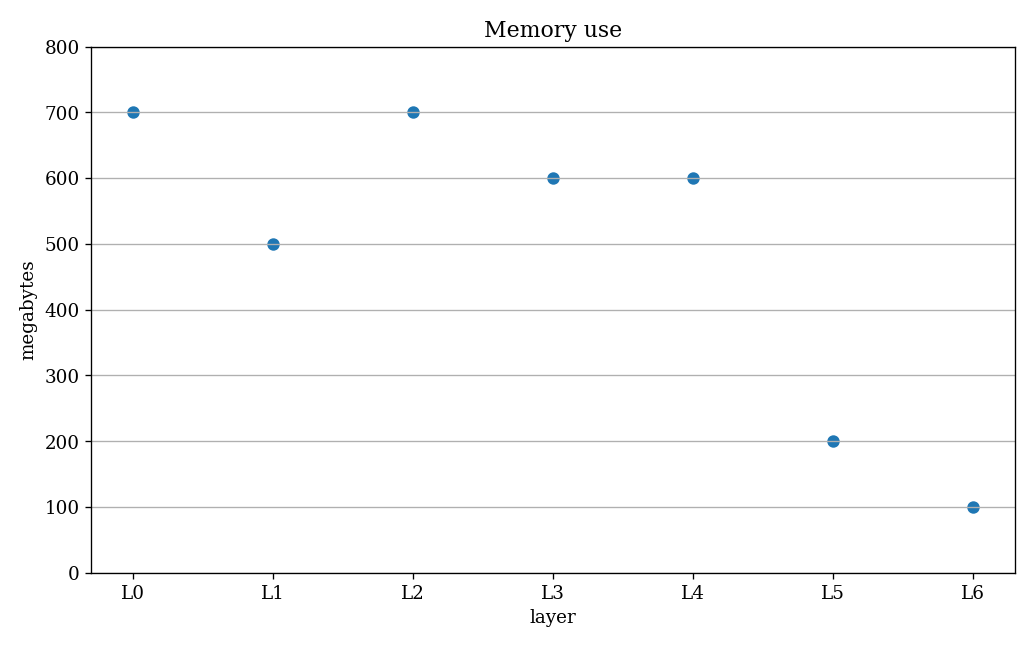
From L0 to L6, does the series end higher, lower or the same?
lower
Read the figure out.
Title: Memory use
x-axis: layer, ticks L0 L1 L2 L3 L4 L5 L6
y-axis: megabytes, ticks 0 100 200 300 400 500 600 700 800
Values:
700 500 700 600 600 200 100
